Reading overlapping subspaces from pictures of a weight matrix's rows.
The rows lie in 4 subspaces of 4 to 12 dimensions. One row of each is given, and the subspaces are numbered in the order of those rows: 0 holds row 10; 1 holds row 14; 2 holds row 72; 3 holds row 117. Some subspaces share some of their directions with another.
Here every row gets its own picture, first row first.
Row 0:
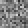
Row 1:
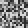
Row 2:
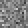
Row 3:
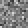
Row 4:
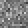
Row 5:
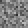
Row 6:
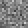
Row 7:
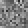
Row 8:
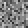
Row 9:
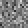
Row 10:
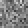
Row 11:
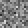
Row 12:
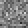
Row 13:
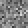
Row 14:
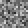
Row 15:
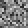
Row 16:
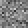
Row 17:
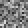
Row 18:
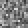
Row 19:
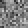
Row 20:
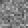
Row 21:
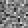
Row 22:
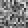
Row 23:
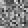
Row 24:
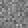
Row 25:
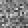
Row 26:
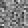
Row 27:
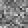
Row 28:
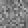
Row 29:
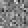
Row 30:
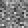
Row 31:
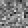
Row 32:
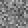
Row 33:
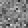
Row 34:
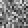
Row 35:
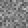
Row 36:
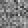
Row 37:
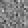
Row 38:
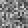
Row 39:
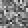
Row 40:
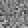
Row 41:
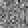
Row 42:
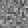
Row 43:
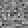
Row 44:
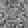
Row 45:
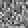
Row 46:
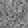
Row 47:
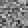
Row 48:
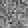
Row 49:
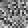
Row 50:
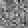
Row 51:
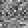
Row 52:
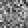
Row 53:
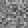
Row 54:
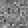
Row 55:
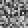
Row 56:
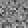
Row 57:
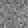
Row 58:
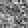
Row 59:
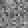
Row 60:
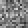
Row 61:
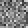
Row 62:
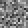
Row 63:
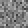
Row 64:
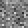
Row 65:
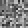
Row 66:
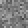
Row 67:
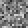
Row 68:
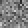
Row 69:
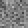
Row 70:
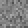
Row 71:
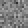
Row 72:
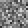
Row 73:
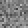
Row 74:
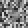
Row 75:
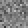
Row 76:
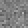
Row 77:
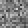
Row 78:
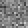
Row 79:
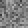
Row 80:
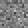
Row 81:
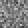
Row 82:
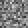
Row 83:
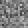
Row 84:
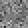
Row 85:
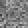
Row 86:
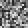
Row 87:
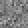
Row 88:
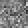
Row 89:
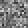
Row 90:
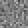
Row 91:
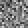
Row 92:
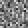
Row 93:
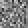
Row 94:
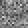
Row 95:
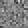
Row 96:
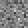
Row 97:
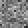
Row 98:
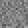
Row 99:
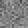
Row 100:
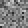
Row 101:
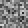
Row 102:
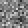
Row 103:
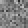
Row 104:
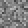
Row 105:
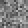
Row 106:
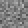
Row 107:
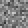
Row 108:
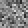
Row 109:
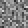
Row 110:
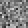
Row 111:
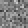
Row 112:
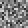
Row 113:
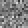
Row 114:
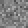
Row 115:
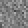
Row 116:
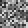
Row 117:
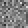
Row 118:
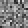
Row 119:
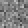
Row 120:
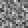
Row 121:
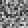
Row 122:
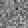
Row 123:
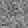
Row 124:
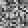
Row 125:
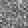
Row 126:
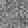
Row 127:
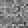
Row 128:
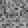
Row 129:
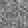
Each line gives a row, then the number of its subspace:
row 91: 3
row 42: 2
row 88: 2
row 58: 2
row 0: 1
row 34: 0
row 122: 3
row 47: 2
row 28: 0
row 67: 2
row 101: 1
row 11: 1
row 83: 1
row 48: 2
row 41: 3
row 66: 2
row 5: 1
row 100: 1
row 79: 0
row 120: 3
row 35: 3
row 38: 2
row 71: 2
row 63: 3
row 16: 3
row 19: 0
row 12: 3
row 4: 3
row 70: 3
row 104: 3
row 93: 3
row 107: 1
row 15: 3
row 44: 1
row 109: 3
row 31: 2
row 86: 2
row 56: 3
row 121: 1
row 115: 2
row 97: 3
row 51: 3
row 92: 3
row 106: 2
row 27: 2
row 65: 0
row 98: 3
